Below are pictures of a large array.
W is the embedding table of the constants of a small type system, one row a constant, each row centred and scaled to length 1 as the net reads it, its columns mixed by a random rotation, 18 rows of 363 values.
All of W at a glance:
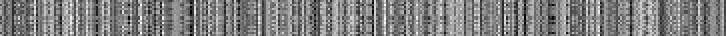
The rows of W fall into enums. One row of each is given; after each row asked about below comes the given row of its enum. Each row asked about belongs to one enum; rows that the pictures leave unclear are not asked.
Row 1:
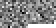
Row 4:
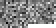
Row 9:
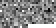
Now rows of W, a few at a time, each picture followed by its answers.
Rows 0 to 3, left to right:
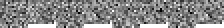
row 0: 4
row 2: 9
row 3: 1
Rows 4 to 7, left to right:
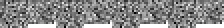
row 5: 1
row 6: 1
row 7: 4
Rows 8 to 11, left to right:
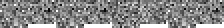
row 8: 9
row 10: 4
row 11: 9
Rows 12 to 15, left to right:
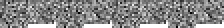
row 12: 4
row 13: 1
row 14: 4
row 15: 1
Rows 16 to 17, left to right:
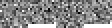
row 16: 9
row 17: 1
